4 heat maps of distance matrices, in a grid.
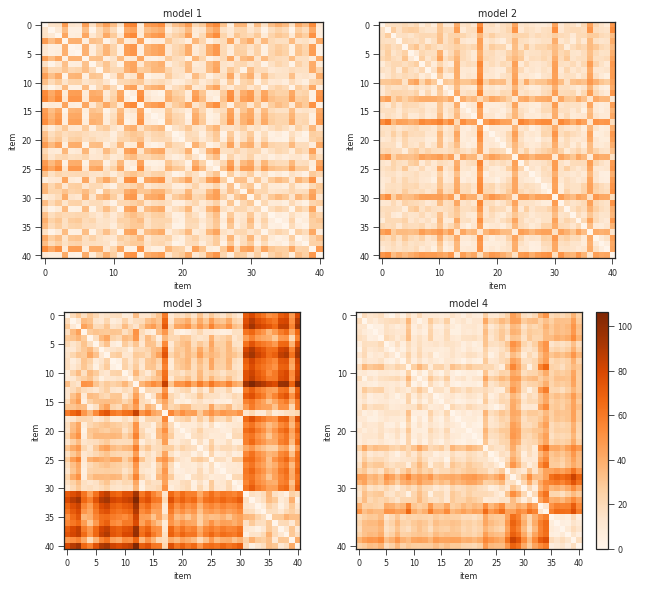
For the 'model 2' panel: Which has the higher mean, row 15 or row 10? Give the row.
10
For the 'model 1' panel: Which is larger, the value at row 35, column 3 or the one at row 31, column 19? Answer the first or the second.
the first
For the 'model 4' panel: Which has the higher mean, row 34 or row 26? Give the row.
34
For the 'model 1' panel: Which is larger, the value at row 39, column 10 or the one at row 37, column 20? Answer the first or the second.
the first
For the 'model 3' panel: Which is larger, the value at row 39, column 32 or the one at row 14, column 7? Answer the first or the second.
the first
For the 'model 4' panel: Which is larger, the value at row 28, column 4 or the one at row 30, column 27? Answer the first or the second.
the first
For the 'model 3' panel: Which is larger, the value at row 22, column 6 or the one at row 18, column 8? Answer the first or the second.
the first
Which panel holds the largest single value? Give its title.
model 3
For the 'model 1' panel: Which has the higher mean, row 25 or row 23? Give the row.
25
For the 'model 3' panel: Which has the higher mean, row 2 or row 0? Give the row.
2
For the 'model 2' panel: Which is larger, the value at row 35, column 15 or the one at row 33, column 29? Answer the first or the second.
the second
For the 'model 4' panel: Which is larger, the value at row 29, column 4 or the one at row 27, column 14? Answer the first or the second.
the first
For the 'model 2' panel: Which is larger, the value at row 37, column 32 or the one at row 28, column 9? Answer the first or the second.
the first
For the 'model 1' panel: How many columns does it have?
41
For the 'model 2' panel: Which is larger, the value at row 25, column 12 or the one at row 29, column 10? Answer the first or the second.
the second
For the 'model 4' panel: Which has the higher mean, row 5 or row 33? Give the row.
33
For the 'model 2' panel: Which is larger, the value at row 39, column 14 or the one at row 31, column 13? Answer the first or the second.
the second
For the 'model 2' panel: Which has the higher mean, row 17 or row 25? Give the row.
17
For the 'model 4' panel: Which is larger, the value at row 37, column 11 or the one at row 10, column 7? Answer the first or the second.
the first
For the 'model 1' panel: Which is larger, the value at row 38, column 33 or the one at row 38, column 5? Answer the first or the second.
the second
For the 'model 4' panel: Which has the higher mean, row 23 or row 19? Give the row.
23
